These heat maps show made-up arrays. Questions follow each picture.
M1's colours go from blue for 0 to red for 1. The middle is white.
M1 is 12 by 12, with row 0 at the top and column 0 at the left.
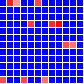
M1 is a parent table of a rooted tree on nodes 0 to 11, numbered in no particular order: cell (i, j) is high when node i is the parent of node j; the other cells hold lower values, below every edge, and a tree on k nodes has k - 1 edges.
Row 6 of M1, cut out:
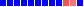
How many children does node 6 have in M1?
2
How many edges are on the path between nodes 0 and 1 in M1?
1
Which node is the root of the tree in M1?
11
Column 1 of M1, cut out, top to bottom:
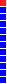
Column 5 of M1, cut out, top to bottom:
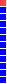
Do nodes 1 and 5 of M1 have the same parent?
yes
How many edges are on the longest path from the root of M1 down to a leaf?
2
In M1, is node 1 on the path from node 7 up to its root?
no
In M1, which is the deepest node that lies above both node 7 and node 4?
3
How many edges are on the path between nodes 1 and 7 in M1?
4
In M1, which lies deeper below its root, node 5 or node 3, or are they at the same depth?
node 5
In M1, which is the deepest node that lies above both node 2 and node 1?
0
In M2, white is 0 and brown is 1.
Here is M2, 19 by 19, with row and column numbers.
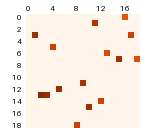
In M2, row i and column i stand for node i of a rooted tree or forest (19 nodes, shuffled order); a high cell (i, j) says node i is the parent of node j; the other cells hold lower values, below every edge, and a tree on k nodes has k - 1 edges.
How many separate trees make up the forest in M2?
4
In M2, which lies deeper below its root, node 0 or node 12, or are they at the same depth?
node 12
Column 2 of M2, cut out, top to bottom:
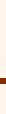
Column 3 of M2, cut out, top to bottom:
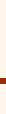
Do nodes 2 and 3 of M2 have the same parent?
yes
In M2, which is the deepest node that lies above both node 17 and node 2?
13
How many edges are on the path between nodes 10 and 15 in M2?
1
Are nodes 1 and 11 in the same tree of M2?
yes
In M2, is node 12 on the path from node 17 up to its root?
no
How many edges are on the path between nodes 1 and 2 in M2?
3
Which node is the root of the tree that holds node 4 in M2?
14
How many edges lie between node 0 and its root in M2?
0
